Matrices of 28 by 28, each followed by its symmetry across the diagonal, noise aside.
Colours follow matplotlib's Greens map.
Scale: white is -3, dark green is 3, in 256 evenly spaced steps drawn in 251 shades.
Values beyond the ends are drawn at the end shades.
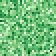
symmetric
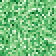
neither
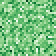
symmetric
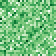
symmetric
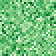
symmetric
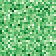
antisymmetric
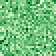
antisymmetric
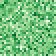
symmetric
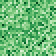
symmetric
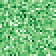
antisymmetric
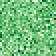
antisymmetric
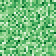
antisymmetric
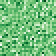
antisymmetric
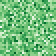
neither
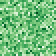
neither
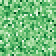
neither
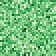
neither
